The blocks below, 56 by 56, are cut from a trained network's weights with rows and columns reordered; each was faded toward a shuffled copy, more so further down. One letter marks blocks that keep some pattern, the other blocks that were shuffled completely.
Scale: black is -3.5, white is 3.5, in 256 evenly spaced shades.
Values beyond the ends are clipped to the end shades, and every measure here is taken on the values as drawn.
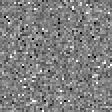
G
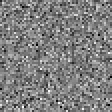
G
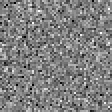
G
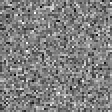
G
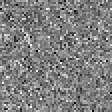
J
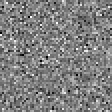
J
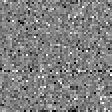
J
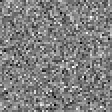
G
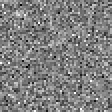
G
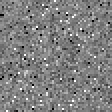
G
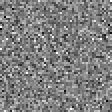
J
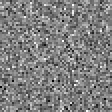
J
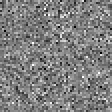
J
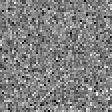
G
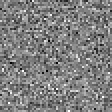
J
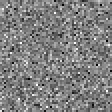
G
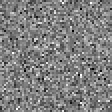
G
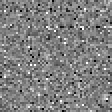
J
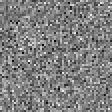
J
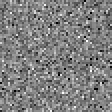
G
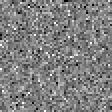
G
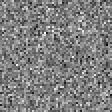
G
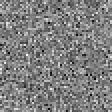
J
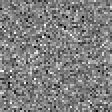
G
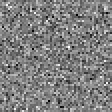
G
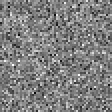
G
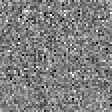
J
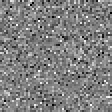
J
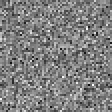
G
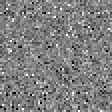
J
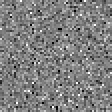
G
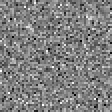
G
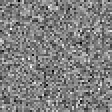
G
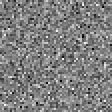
G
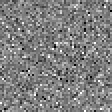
G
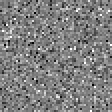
G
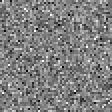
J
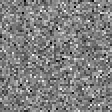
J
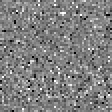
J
